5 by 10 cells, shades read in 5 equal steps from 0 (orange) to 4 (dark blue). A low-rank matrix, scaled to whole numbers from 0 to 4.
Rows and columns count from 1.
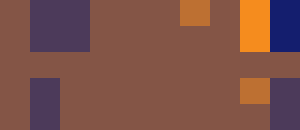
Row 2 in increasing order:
0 2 2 2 2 2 2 3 3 4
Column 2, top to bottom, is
3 3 2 3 3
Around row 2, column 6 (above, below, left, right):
2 2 2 2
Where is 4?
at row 1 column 10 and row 2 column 10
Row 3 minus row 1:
0 -1 -1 0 0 0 1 0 2 -2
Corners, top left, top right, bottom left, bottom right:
2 4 2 3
